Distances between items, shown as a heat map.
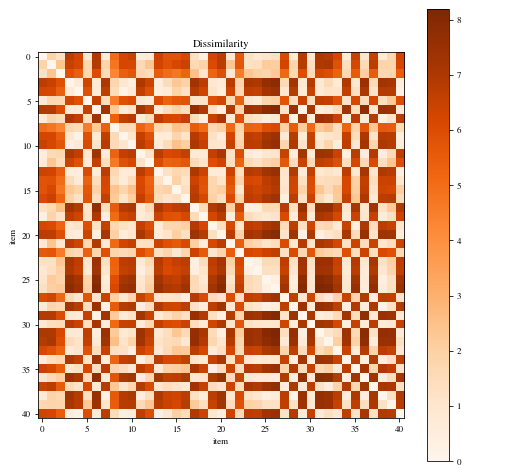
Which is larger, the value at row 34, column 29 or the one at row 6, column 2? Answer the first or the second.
the first
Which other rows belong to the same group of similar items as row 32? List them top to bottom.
3, 4, 6, 8, 9, 10, 13, 14, 15, 16, 19, 20, 22, 27, 29, 31, 33, 35, 37, 40
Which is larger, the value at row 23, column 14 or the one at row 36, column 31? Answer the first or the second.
the second
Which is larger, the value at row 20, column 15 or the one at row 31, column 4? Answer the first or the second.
the first
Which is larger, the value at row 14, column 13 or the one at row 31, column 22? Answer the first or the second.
the second
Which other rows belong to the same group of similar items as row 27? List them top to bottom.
3, 4, 6, 8, 9, 10, 13, 14, 15, 16, 19, 20, 22, 29, 31, 32, 33, 35, 37, 40
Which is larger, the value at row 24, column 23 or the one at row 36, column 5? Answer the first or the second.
the second
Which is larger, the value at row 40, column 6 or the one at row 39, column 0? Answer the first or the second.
the second
